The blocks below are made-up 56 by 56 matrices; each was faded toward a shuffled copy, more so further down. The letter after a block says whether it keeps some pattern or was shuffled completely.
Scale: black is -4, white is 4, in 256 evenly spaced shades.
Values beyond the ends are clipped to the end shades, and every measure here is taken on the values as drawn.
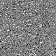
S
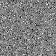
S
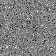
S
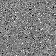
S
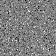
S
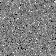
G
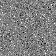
S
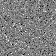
G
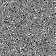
G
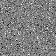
G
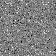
G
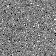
G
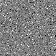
S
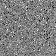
G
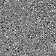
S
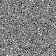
S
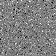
G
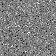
G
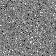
G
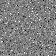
S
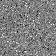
G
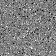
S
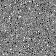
G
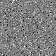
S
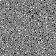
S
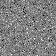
G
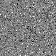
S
